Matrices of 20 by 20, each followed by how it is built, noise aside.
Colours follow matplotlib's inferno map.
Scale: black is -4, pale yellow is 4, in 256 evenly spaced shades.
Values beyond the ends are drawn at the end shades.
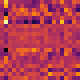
low rank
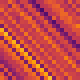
Toeplitz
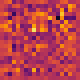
low rank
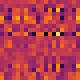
low rank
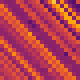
Toeplitz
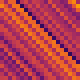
Toeplitz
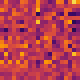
low rank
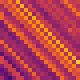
Toeplitz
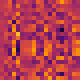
low rank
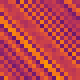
Toeplitz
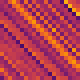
Toeplitz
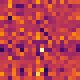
low rank
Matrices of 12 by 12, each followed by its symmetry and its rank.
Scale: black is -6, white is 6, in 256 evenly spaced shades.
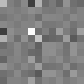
symmetric, rank two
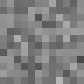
antisymmetric, full rank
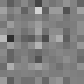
antisymmetric, rank two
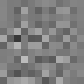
neither, rank two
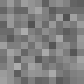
antisymmetric, full rank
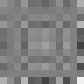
symmetric, rank one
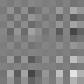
symmetric, rank one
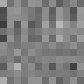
neither, rank two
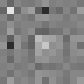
symmetric, rank two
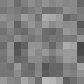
antisymmetric, rank two
